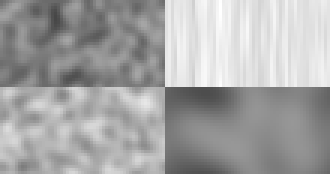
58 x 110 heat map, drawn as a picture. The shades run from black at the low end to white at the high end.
It is made of 2 by 2 panels. Panel 1,1: middling, blotchy. Panel 1,2: very high, streaked downward, faint in contrast. Panel 2,1: high, blotchy. Panel 2,2: middling, smooth.
